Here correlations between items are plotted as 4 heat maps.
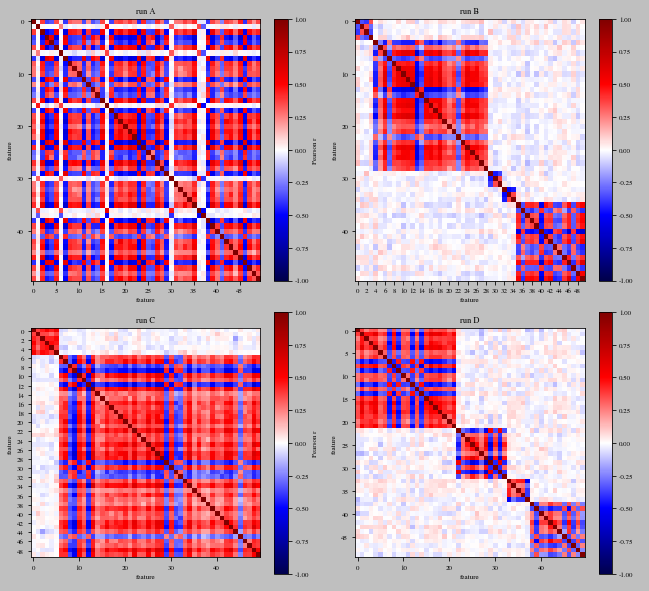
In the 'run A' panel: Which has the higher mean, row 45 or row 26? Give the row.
45
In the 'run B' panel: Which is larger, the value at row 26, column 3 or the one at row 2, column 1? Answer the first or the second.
the second
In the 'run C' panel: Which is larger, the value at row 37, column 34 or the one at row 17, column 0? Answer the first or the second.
the first
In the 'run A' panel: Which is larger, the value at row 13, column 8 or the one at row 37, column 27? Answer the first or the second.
the second
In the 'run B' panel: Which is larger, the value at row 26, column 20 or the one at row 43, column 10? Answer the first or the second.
the first
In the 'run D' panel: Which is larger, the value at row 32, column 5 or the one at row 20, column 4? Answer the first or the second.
the second
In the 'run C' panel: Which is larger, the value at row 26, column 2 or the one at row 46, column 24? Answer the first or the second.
the second
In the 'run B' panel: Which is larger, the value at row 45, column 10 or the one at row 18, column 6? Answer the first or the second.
the second
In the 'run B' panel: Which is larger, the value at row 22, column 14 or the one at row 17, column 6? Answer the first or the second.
the second
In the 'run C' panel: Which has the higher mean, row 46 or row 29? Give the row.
46
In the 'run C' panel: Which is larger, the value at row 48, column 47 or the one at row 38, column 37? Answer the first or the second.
the first
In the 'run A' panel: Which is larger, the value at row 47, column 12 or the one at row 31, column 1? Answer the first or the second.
the first
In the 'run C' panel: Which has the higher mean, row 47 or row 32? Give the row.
47
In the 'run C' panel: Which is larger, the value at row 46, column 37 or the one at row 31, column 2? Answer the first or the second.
the first
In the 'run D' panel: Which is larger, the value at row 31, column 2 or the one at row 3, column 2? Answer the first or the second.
the second
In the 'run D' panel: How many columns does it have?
50
